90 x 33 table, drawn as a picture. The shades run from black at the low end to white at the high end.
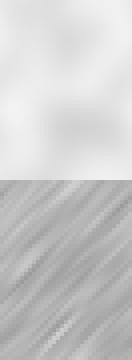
It is made of 2 by 1 panels. Panel 1,1: very high, smooth, faint in contrast. Panel 2,1: high, slanting up to the right, faint in contrast.
